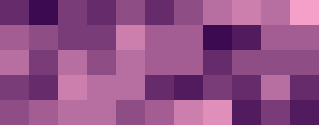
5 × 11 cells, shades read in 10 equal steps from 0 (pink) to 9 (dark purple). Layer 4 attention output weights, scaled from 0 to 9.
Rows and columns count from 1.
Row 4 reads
6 7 2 3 3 7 8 6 7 3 7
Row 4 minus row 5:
1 3 -1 0 -2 3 6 5 -1 -3 -1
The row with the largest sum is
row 4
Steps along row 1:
up down up down up down down down up down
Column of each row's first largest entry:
2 8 8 7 9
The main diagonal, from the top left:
7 5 3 3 5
